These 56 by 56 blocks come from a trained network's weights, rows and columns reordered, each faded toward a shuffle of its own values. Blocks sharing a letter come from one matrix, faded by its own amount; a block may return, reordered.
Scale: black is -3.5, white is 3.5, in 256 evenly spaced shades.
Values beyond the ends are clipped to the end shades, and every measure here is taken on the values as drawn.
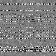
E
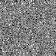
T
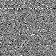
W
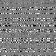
E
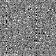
W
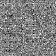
W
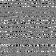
E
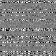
E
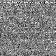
W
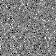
T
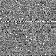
W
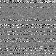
E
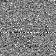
W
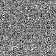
W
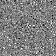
T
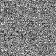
W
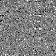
T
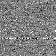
W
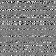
E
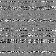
E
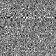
W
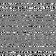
E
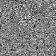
T
